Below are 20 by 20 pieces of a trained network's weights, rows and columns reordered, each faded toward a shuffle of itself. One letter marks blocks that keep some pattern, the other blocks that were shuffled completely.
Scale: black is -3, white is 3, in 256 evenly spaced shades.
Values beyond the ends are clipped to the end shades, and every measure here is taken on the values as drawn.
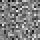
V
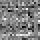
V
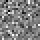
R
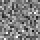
R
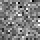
R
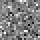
R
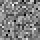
R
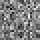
V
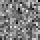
R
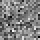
R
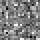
V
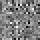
V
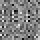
V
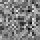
V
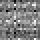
V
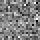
R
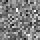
R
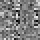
V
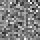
R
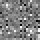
V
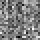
V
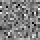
R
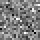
R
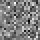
V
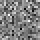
R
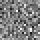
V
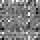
V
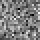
R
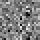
V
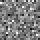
R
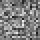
V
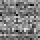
V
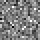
R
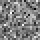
R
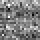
V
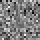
V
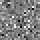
R
